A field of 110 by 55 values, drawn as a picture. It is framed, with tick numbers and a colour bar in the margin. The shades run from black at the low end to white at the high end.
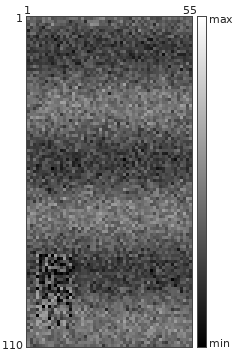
Stripes running across repeat 3 times from top to bottom. The bottom left is the roughest part. An odd patch, rougher than its surroundings, sits in the bottom left. No row or column stands out.
